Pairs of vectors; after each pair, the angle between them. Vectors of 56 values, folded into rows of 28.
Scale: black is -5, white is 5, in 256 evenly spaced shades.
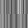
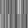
nearly parallel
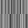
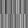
partly aligned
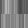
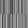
orthogonal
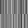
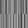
nearly parallel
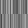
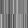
partly opposed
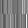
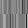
nearly opposite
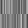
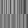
partly aligned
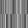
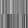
orthogonal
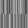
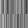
partly aligned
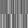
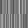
partly aligned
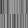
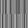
partly opposed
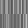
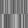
partly opposed
